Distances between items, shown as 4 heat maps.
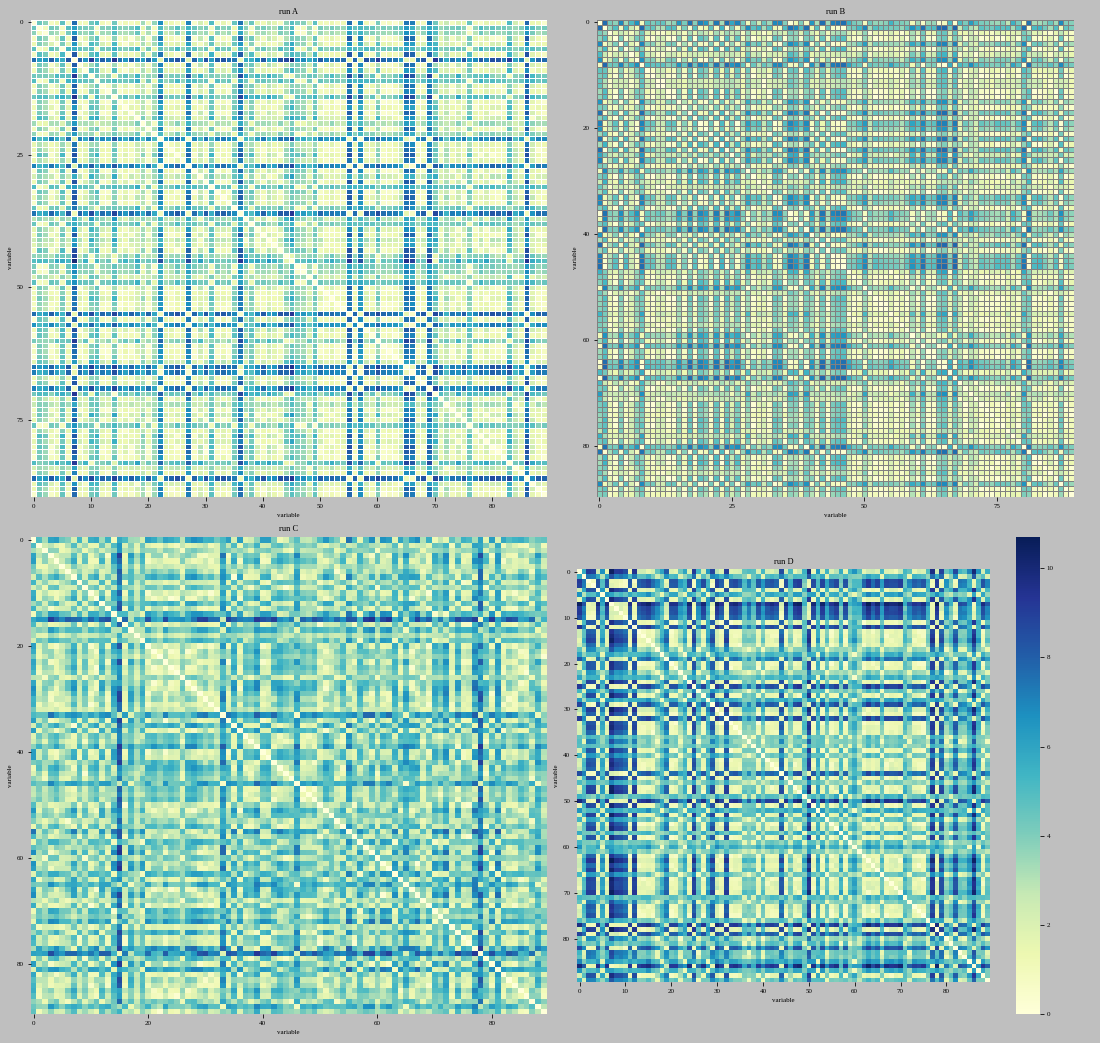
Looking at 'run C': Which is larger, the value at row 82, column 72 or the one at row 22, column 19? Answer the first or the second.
the first
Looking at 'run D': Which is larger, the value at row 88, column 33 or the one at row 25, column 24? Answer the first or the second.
the second
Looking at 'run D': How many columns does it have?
90
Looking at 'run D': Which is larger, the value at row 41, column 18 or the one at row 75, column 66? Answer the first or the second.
the first
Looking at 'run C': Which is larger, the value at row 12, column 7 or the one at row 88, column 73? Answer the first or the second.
the second
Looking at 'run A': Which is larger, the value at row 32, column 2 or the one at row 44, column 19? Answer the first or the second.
the first
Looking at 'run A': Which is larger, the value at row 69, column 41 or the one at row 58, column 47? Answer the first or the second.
the first
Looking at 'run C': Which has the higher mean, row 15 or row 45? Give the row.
15
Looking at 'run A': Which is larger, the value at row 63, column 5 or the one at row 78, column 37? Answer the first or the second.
the first
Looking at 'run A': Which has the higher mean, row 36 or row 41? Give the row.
36
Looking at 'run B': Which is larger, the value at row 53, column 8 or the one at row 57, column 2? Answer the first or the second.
the first
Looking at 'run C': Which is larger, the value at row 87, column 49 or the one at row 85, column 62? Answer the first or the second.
the second
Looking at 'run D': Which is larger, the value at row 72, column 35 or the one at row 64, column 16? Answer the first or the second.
the first
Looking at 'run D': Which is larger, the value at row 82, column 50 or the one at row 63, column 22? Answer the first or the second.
the second
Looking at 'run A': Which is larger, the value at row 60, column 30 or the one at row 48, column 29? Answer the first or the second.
the first
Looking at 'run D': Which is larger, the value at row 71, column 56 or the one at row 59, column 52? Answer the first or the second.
the first
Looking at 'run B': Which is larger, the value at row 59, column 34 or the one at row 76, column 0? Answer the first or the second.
the first
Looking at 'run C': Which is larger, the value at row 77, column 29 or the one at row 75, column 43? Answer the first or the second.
the first
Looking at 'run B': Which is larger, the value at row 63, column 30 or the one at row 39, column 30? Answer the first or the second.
the second
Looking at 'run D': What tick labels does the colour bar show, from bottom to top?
0, 2, 4, 6, 8, 10
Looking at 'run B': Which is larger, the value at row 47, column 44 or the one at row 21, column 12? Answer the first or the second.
the first
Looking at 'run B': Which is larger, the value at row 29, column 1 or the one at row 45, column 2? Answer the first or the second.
the first
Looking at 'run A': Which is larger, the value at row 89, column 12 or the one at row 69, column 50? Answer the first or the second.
the second
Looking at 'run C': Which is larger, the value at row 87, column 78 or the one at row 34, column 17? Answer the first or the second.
the first
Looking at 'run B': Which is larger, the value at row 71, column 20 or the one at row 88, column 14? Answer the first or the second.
the first
